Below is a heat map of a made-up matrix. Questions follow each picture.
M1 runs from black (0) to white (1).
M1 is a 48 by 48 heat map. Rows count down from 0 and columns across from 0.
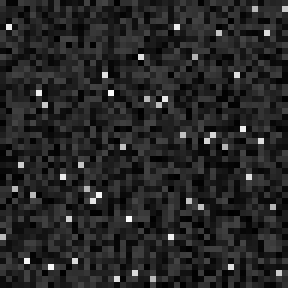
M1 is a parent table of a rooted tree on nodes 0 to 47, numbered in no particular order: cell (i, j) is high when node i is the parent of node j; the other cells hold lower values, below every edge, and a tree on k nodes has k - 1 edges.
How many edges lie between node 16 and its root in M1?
2
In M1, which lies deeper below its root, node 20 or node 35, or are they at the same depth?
node 35
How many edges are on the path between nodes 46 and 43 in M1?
4
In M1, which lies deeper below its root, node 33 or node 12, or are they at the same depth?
the same depth
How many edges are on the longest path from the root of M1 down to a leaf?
5
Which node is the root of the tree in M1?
9
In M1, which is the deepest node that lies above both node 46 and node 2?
34
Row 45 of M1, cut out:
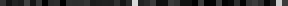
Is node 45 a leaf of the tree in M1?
no
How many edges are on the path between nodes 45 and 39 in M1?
5
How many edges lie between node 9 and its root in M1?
0
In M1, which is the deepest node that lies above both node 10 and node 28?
43
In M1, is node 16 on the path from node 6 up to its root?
no
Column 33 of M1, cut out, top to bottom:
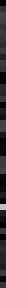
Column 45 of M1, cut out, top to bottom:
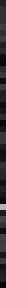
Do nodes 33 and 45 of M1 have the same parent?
yes
